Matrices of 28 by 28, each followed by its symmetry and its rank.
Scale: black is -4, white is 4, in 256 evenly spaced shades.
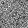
symmetric, full rank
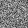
neither, full rank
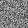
neither, full rank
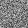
neither, full rank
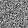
neither, full rank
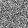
neither, full rank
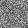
symmetric, full rank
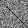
symmetric, full rank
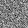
symmetric, full rank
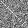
symmetric, full rank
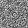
symmetric, full rank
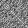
symmetric, full rank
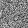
neither, full rank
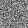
neither, full rank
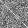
symmetric, full rank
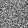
neither, full rank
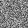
neither, full rank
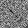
symmetric, full rank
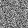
neither, full rank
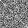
symmetric, full rank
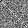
symmetric, full rank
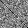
symmetric, full rank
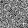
symmetric, full rank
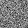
symmetric, full rank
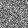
neither, full rank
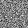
neither, full rank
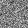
neither, full rank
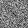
symmetric, full rank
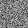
neither, full rank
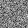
neither, full rank
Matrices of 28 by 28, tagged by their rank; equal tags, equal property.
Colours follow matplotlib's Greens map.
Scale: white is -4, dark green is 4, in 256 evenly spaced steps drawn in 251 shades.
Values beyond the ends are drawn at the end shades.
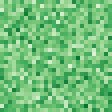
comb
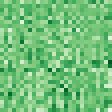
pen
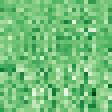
pen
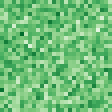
comb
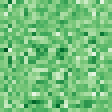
pen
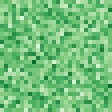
comb
